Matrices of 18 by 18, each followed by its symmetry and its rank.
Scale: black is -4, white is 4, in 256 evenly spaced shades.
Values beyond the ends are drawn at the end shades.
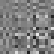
antisymmetric, rank two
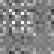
symmetric, rank three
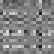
neither, rank two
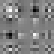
symmetric, rank two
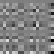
neither, rank two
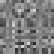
neither, rank three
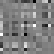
antisymmetric, rank two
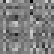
neither, rank three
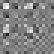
symmetric, rank two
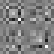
symmetric, rank two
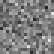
neither, full rank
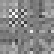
symmetric, rank three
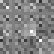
symmetric, rank three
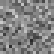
neither, full rank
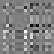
antisymmetric, rank two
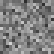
neither, full rank
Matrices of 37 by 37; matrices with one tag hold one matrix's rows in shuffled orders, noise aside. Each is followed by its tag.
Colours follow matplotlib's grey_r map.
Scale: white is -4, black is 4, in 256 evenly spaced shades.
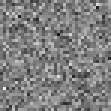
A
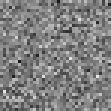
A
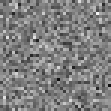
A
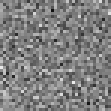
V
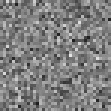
A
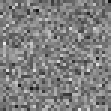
A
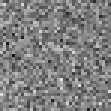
V
